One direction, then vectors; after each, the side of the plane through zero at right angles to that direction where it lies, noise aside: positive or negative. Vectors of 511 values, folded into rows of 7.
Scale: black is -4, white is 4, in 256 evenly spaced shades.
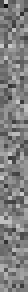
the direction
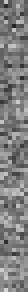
positive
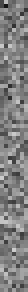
positive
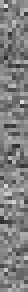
negative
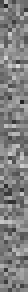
positive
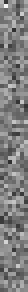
negative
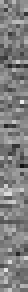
negative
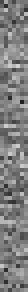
positive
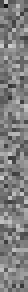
positive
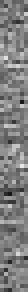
positive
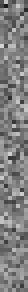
positive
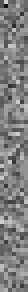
positive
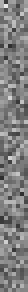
negative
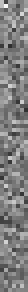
negative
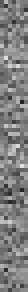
positive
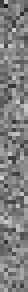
positive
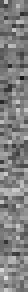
positive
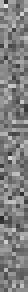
negative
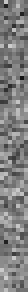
positive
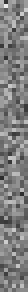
negative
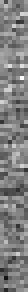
negative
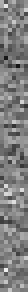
negative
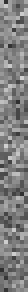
negative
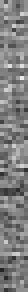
negative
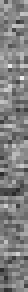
negative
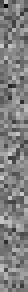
positive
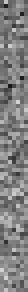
positive
